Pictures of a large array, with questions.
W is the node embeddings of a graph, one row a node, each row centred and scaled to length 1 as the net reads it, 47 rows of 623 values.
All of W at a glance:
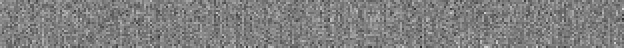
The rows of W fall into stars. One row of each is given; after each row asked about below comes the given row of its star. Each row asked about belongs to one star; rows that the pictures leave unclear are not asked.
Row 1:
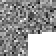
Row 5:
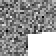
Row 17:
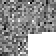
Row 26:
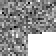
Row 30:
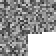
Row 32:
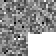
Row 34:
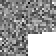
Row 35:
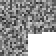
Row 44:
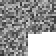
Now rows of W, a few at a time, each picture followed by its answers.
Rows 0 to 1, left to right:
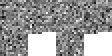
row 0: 1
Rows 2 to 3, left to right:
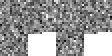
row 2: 26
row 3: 1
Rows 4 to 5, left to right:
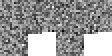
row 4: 34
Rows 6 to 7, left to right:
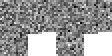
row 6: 5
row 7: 30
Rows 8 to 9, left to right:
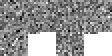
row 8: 44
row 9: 5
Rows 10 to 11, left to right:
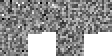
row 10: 35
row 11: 17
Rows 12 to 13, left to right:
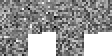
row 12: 1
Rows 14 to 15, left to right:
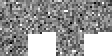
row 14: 17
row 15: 35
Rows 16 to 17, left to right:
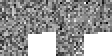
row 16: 34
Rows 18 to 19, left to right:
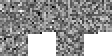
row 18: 5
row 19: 34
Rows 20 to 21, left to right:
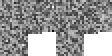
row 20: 34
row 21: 26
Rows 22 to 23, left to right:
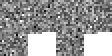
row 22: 44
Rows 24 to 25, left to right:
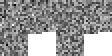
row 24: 30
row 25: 5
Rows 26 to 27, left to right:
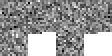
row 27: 44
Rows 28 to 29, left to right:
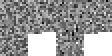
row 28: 32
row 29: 17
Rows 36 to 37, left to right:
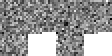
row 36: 30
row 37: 5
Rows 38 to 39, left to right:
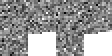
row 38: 1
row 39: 26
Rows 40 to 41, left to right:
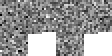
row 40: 26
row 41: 44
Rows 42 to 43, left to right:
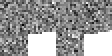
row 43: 26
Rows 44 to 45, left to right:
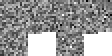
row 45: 34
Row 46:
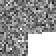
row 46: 1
